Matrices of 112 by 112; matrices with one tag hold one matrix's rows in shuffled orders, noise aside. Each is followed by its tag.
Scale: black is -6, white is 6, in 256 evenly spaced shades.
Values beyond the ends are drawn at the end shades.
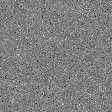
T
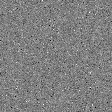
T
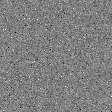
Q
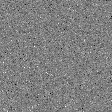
Q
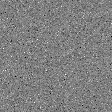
Q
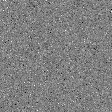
Q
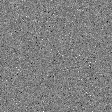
T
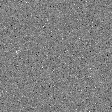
T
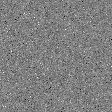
Q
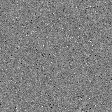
T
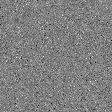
T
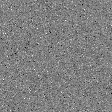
Q
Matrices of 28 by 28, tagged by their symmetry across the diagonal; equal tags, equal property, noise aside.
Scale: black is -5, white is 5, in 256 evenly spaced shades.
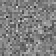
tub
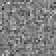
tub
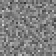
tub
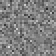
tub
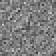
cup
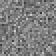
cup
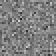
tub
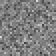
cup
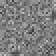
cup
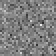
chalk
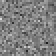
chalk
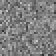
chalk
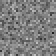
chalk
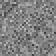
cup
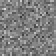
chalk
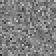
tub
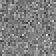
chalk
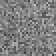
tub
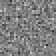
tub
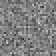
tub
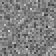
cup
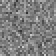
chalk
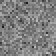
cup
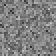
cup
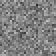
chalk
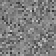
cup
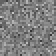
chalk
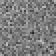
cup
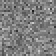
chalk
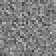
tub
